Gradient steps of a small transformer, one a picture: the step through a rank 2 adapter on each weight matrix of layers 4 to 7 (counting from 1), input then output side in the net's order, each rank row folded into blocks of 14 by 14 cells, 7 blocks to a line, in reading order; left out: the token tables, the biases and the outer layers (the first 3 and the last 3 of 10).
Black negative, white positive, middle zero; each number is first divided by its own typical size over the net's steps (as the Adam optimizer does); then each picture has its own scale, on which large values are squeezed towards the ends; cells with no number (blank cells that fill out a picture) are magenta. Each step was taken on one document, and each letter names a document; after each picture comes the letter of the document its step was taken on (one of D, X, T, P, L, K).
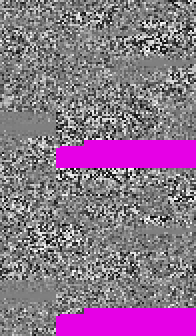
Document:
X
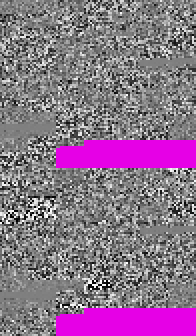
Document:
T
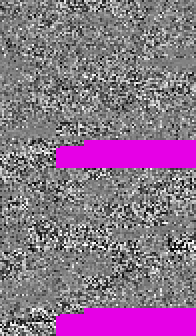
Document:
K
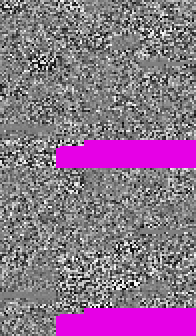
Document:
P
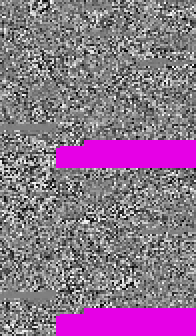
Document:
P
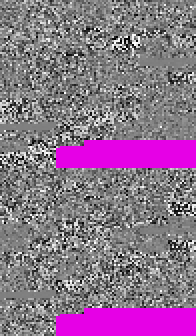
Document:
K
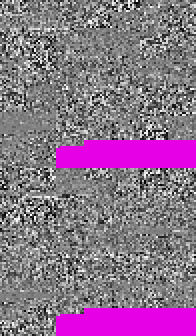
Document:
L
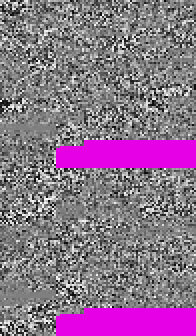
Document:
X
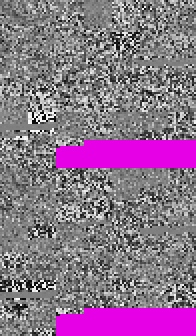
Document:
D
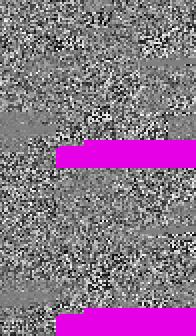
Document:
L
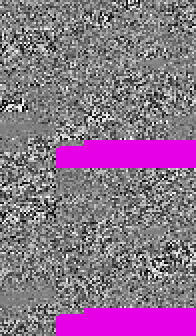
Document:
L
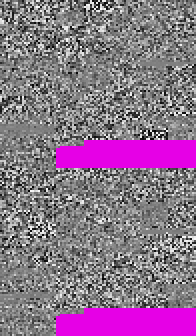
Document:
L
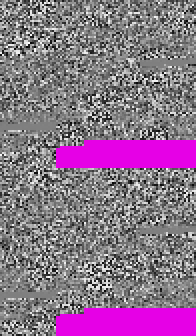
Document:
X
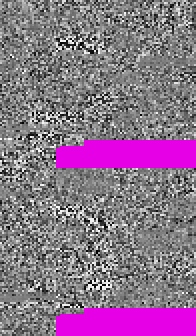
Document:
P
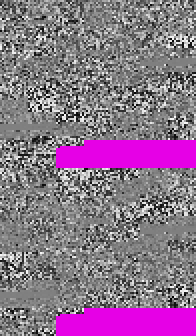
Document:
D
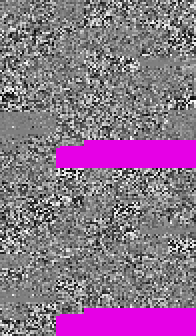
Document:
T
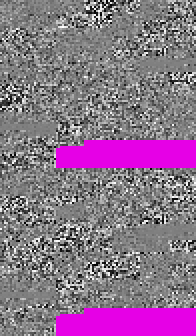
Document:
K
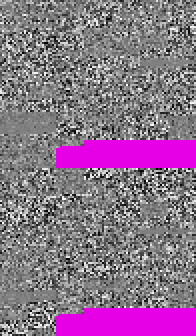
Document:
L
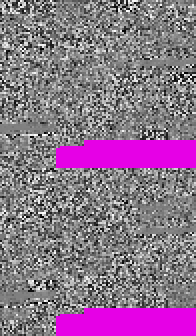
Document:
T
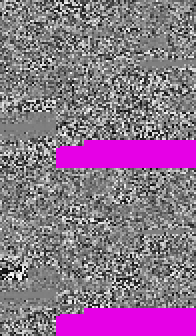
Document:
X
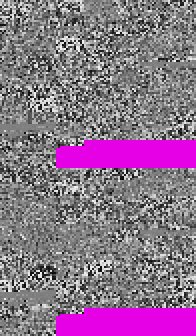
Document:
D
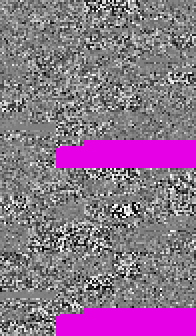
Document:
K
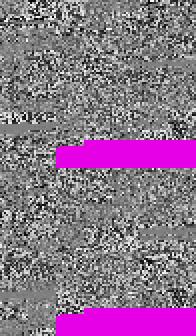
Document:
D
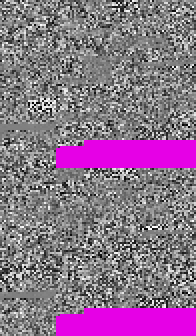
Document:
P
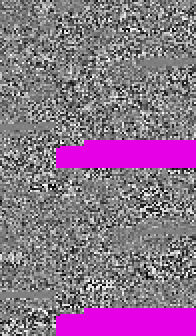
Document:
P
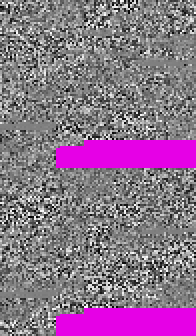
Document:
L
